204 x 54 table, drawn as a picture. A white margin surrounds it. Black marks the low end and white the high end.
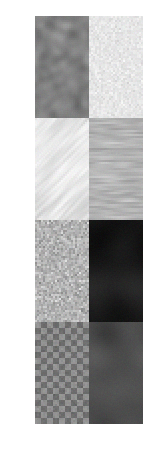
The table splits into 4 rows of 2 panels. Panel 1,1: middling, blotchy, faint in contrast. Panel 1,2: very high, fine-grained, faint in contrast. Panel 2,1: very high, slanting up to the right, faint in contrast. Panel 2,2: high, streaked across, faint in contrast. Panel 3,1: high, fine-grained. Panel 3,2: very low, smooth, faint in contrast. Panel 4,1: middling, checkered. Panel 4,2: low, smooth, faint in contrast.
